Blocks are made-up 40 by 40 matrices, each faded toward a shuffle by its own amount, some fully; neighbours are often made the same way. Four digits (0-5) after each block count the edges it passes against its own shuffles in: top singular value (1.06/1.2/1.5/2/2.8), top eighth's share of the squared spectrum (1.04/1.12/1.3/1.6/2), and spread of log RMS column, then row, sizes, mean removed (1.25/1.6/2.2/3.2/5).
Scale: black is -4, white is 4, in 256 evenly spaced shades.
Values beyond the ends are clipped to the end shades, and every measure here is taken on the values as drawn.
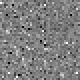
1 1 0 0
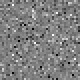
0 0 0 0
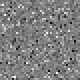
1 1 0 0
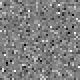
0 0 0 0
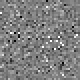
3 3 1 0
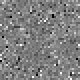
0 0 0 0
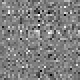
4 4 2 2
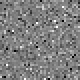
0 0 0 0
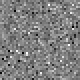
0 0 0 0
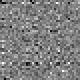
4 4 2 2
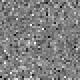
2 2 0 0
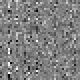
2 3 3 0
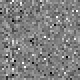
1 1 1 0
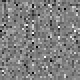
1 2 1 1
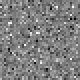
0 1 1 0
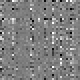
3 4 3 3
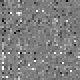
2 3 2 1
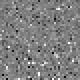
2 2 1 1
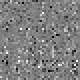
2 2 1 1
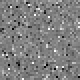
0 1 0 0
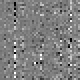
3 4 3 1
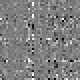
2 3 3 2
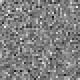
0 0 0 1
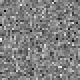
0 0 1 0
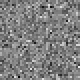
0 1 0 1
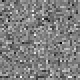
1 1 0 2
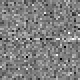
2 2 0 1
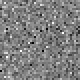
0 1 0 0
